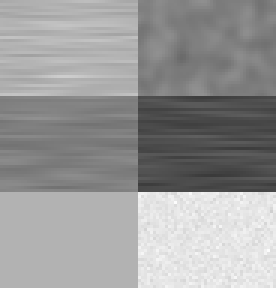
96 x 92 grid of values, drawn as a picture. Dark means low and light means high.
The table splits into 3 rows of 2 panels. Panel 1,1: high, streaked across, faint in contrast. Panel 1,2: middling, blotchy, faint in contrast. Panel 2,1: middling, streaked across, faint in contrast. Panel 2,2: low, streaked across, faint in contrast. Panel 3,1: high, flat. Panel 3,2: very high, fine-grained, faint in contrast.
